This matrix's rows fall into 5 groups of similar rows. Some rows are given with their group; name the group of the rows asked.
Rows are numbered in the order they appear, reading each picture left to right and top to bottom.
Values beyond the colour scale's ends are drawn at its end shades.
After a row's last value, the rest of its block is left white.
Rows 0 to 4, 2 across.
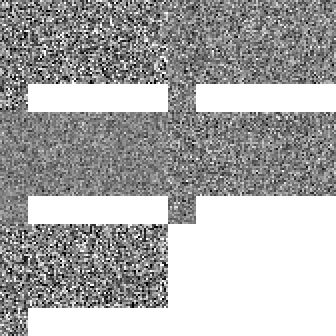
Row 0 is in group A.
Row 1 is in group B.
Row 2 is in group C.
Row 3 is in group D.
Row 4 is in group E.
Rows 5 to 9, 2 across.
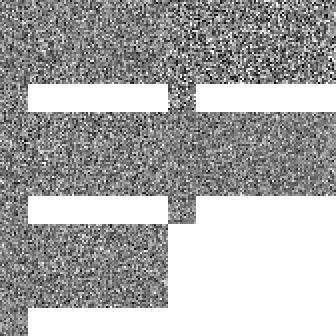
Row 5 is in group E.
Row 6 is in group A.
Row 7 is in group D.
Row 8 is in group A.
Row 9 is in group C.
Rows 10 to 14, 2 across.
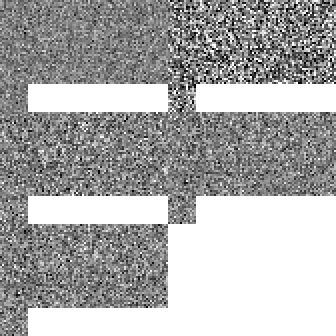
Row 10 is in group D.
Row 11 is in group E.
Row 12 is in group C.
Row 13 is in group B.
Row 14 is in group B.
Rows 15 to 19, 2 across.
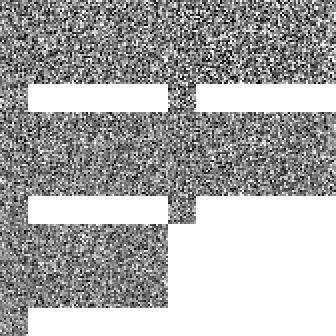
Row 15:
C
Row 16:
A
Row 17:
D
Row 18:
A
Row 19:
C
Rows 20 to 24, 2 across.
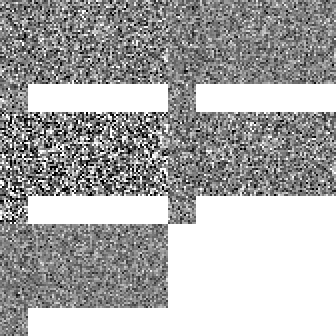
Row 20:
C
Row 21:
B
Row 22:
A
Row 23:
C
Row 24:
B
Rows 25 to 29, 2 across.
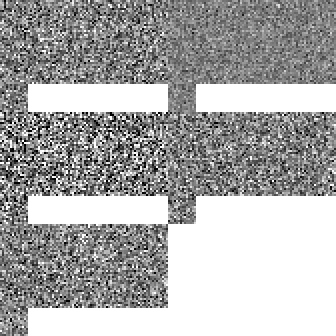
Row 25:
D
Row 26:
D
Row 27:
D
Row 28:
A
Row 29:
C
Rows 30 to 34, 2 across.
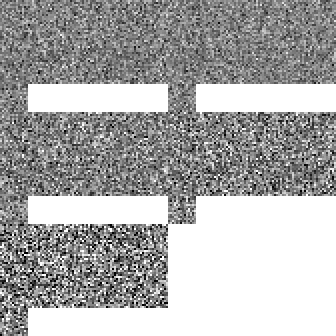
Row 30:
E
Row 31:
B
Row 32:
C
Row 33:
E
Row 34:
D
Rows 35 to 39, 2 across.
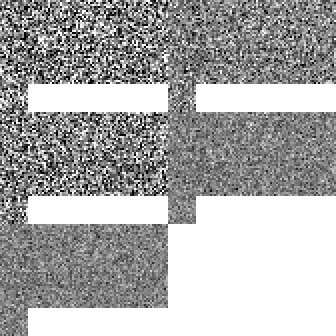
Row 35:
C
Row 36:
B
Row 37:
E
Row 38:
C
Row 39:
B
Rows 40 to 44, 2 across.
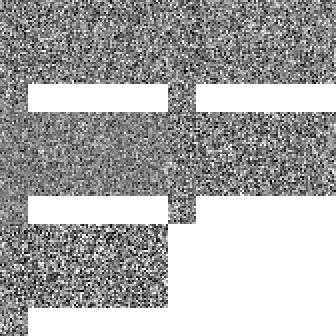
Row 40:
D
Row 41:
B
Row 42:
C
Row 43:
A
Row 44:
C
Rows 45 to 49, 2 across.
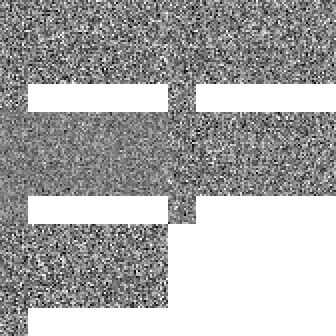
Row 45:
A
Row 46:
B
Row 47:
C
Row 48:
D
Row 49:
E
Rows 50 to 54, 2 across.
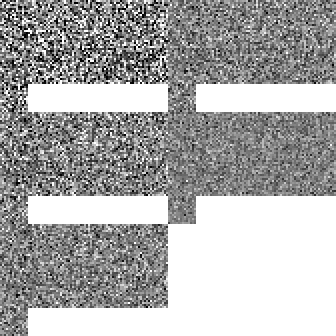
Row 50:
E
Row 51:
B
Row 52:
B
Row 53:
D
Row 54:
B
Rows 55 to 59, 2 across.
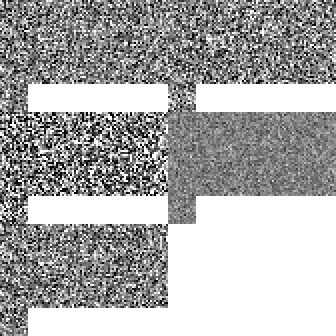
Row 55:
D
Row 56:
C
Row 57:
A
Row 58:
A
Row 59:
D
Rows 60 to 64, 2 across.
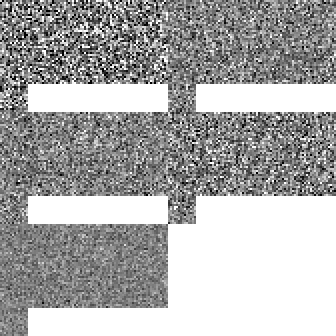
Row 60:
A
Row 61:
E
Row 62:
B
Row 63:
D
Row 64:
C
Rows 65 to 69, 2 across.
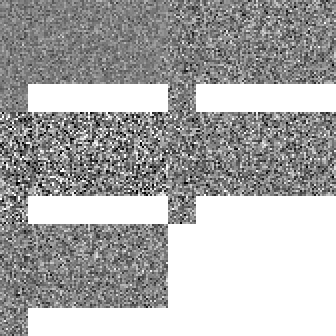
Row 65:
A
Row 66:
B
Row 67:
B
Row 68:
B
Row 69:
B
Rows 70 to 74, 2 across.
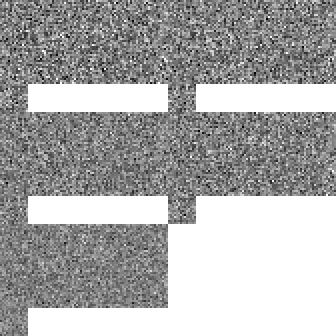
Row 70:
A
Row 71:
E
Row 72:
E
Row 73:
A
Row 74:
C
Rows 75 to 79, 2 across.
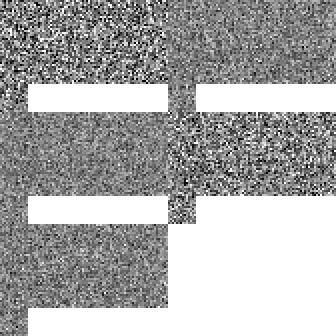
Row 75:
D
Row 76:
E
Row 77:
B
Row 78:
B
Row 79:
A
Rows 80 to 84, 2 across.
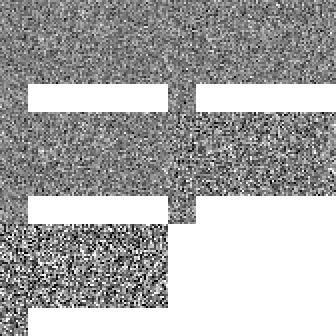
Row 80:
C
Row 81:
D
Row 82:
C
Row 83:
A
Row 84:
D
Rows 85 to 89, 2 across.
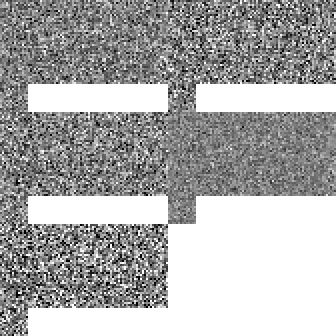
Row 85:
A
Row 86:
D
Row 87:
B
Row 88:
A
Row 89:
B
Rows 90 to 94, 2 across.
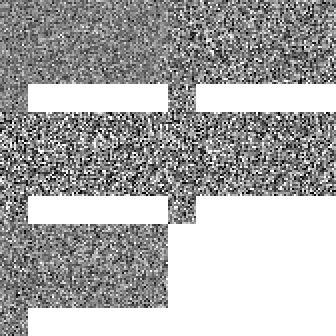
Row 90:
A
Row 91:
E
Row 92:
D
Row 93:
D
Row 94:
B
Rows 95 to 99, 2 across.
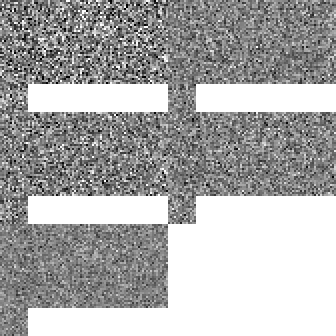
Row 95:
C
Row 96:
E
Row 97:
A
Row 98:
B
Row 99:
B
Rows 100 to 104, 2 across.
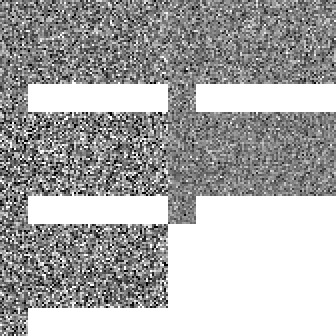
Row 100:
A
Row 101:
B
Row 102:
D
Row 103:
D
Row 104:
E
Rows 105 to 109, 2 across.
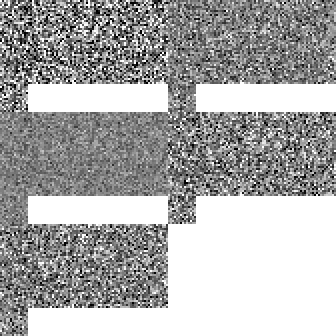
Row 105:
B
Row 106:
A
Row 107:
B
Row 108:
B
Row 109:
C
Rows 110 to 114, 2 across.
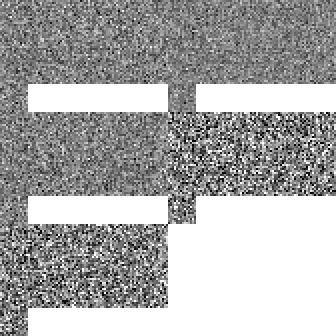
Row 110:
B
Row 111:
D
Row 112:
E
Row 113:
D
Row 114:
A
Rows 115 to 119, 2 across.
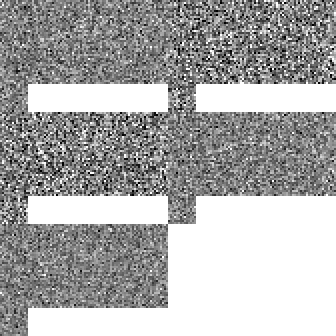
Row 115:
B
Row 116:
A
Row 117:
E
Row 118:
A
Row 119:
D
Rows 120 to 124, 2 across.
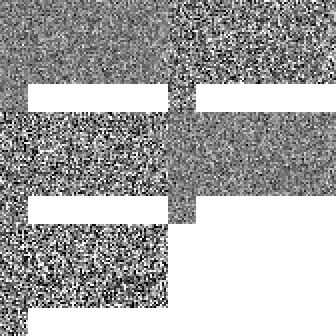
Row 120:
A
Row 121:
A
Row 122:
D
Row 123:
E
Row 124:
E
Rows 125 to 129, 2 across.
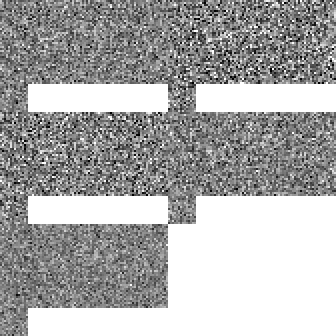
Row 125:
D
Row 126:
A
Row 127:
D
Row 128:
C
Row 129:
B
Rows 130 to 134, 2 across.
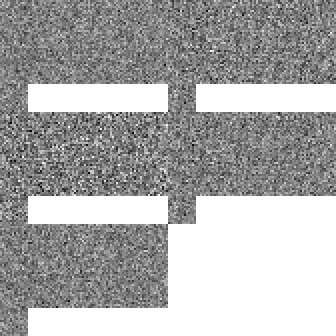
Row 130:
B
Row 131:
D
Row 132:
A
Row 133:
D
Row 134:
C
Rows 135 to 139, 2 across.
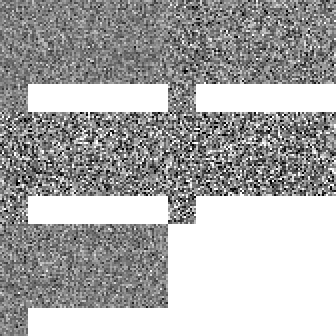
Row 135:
E
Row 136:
B
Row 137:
B
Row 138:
A
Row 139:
D
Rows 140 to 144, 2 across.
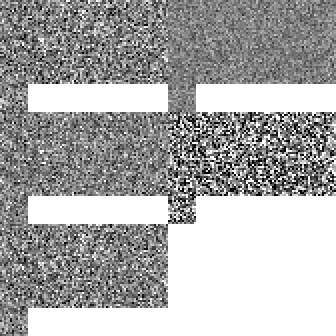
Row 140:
C
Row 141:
E
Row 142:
D
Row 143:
A
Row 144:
C
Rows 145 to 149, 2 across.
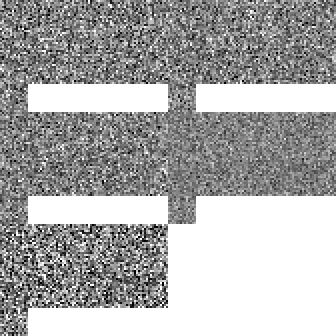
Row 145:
D
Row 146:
C
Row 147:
A
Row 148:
E
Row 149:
E
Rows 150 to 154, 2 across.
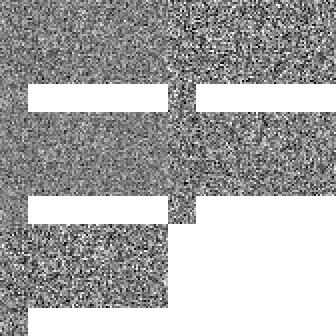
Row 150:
C
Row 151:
D
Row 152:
C
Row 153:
B
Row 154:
C
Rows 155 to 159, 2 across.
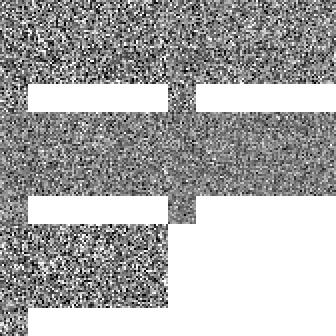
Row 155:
E
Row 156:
B
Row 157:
C
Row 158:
D
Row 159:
C
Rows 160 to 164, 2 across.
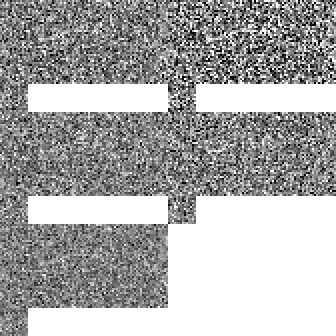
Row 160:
A
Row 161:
A
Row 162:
B
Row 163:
D
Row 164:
A
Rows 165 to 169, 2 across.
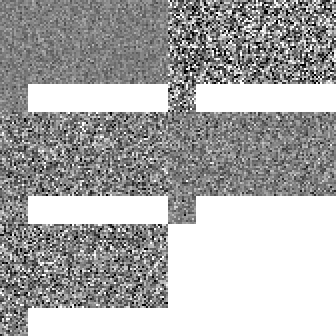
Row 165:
E
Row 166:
B
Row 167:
C
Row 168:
D
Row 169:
D
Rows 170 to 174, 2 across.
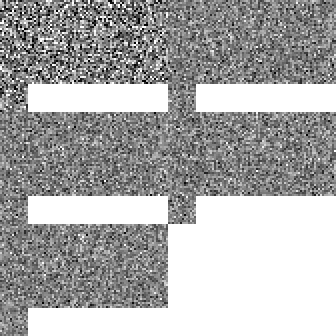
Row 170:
D
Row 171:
E
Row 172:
A
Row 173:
B
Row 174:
C
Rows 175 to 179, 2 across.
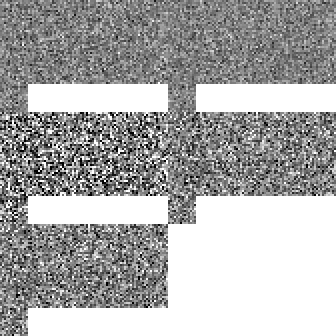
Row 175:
A
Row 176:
E
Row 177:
A
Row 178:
B
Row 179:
B
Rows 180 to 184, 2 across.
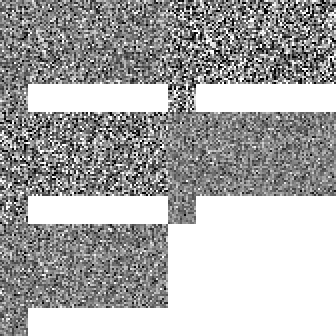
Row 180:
E
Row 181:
E
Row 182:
D
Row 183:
D
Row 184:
D
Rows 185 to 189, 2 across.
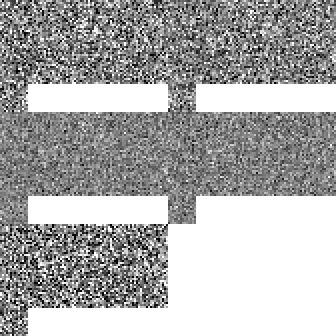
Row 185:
B
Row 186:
C
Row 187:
C
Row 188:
D
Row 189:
A
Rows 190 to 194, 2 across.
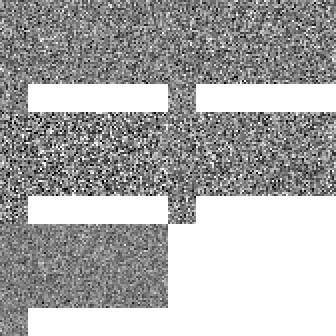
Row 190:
D
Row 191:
C
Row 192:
A
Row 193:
E
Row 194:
C
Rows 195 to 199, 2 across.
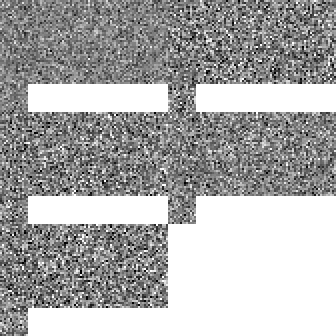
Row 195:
B
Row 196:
E
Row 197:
A
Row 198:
B
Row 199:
C
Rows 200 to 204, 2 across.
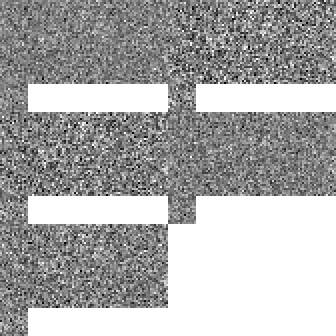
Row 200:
C
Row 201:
C
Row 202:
C
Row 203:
A
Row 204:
C
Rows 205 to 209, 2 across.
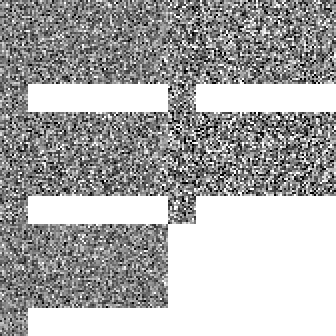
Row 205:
A
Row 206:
B
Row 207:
A
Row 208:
D
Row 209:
C
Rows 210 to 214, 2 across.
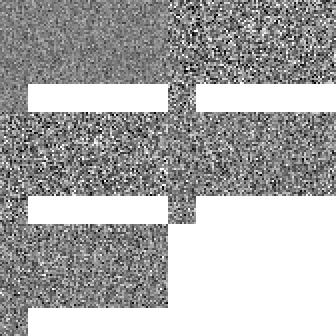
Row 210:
E
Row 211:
B
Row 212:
A
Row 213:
E
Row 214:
D
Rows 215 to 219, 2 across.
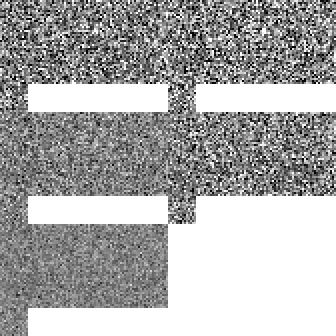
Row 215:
A
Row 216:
B
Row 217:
B
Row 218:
E
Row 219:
B
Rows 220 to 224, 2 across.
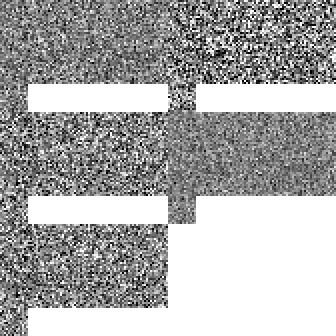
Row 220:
E
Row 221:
C
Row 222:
B
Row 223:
E
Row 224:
B
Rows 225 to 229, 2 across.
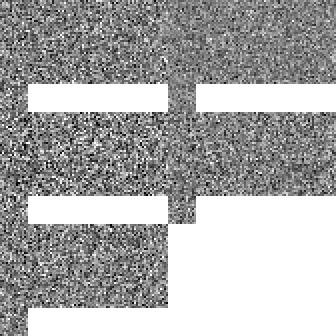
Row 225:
A
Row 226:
C
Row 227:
B
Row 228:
E
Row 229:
D
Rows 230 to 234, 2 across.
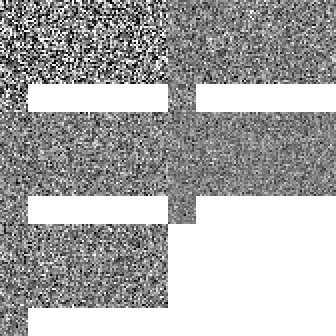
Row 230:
D
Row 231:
C
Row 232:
B
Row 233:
D
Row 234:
D
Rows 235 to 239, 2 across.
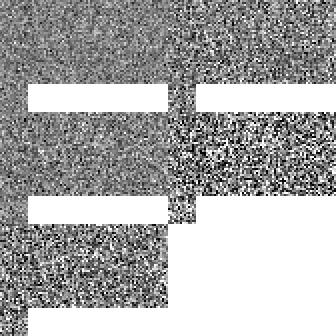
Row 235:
B
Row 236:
E
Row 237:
C
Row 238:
C
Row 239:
A
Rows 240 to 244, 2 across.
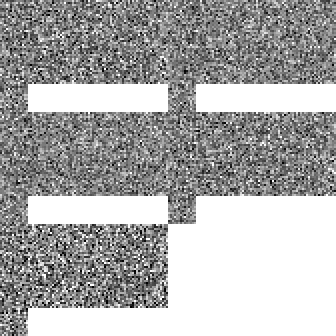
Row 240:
A
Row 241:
B
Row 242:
B
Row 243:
A
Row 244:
E
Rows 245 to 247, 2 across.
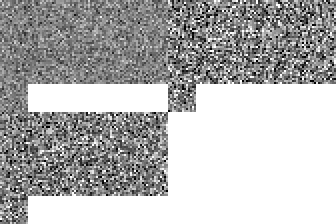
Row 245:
B
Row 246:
D
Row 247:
A
